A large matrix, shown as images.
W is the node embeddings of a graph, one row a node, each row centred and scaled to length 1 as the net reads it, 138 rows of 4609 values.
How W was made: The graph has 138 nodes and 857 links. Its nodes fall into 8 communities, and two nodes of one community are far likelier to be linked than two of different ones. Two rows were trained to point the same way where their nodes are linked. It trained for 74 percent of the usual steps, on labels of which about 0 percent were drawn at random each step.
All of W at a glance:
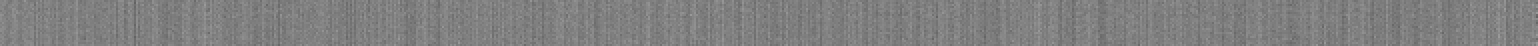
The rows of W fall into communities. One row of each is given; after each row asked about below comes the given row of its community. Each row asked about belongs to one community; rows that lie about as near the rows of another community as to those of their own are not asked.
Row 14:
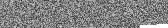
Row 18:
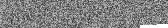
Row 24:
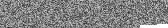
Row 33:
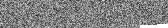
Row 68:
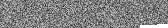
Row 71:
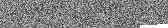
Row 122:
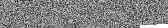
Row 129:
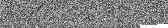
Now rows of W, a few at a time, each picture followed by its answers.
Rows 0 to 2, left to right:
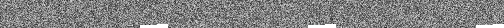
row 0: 14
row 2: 122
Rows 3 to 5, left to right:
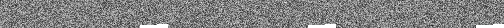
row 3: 122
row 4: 122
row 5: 24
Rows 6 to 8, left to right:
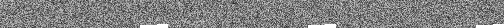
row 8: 68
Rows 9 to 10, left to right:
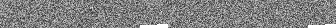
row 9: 71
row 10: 122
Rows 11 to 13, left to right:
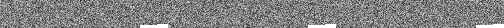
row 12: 122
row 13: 129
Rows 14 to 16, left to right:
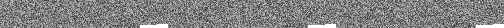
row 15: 71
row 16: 14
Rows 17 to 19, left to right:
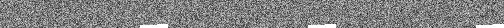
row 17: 14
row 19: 14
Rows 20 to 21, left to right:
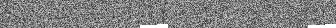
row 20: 18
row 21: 71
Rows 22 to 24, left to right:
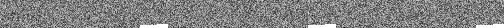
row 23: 68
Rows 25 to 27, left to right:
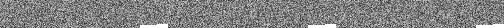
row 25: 14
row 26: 24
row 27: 122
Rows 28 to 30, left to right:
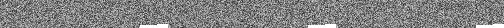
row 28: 122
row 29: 122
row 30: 122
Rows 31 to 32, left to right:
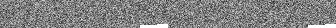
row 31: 33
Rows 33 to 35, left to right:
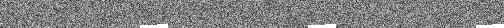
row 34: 71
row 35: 129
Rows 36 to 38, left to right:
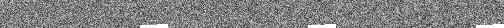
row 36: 71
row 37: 68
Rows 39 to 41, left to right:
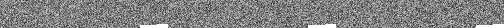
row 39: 129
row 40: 129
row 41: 14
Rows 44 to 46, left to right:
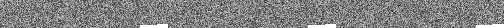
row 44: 71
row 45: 71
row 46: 68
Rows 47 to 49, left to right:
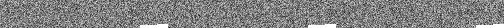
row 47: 24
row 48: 18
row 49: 33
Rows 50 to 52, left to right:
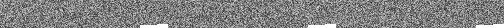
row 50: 24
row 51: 14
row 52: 24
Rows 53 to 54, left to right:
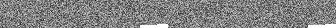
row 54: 71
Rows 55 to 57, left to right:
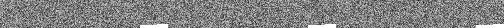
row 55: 24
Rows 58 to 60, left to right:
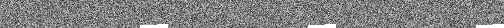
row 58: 18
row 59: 122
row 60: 129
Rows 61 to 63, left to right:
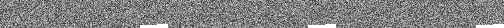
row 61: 14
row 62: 14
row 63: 71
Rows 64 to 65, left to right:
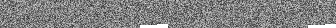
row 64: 33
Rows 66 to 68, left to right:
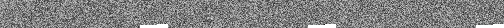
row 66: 14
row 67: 33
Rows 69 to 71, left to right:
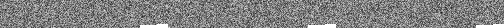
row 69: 18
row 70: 14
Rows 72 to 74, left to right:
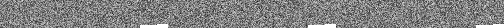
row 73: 18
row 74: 71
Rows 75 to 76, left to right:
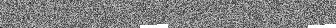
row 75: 33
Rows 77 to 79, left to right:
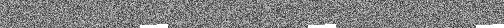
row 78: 24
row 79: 129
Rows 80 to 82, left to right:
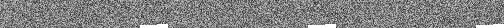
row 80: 68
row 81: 68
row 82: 129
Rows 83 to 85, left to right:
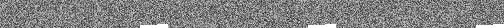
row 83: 129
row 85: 122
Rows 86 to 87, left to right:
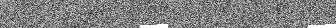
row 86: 24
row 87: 14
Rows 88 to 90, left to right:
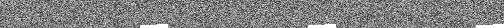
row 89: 122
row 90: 14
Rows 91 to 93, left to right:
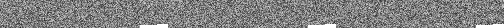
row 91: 71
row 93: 18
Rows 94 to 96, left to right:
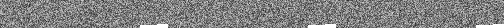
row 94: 24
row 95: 24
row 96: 24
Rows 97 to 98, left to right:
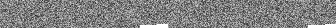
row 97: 14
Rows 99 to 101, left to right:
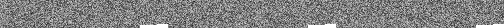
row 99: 122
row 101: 68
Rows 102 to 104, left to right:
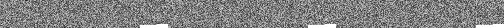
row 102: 129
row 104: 18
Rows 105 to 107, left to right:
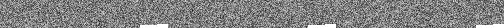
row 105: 68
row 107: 24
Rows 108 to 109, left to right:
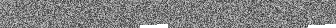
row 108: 68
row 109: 68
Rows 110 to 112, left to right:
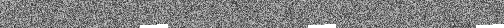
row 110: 71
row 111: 68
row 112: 129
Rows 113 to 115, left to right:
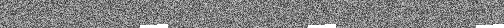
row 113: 122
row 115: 71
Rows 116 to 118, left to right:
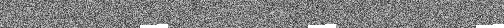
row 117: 122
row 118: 122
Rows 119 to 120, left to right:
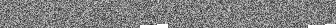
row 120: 129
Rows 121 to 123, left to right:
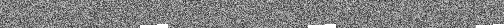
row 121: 24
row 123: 71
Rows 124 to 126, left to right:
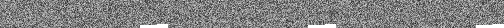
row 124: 24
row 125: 18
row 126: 14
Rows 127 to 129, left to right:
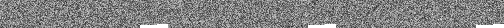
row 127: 24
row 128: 14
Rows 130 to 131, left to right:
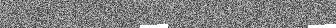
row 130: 71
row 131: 129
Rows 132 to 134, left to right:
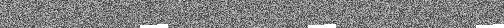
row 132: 24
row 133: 18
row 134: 24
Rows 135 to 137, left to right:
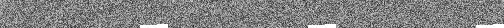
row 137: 122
